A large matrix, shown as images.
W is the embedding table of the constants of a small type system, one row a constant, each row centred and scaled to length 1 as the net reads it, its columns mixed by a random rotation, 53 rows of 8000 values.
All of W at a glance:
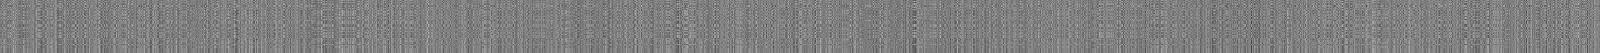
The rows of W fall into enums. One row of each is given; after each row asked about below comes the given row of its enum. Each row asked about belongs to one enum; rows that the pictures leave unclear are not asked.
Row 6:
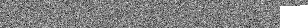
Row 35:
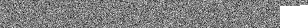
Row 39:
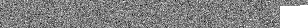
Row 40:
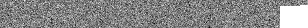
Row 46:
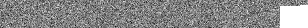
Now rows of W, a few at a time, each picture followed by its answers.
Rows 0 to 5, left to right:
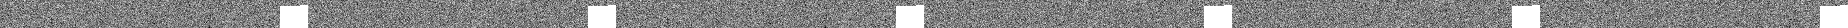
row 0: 40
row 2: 40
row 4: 35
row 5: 6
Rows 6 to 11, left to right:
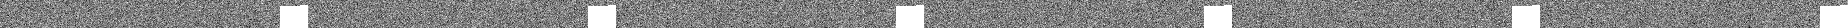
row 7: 35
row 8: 46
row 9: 35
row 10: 39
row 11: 40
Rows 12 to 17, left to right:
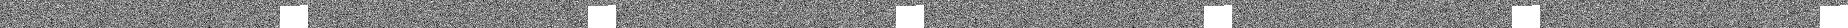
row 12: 40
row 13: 39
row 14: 46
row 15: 40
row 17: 46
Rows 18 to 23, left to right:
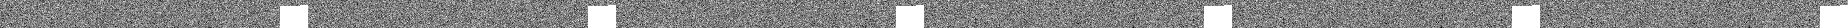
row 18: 46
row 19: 35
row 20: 6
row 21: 40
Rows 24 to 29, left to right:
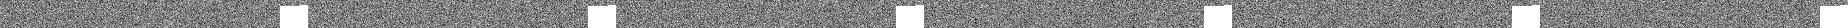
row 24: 35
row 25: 35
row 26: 35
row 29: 39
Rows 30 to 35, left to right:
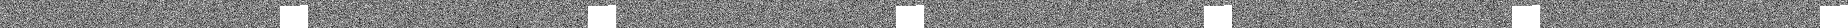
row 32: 35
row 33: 35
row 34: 39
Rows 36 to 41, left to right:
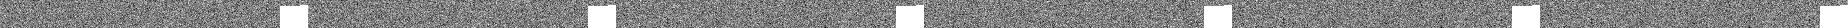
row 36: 35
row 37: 35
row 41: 40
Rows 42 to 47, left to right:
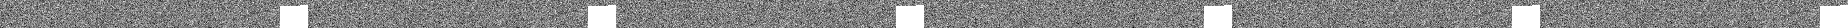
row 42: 46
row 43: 46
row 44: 35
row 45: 40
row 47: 46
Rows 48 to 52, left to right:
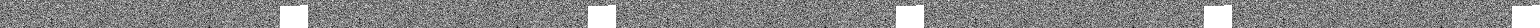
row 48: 40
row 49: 40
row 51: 40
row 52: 40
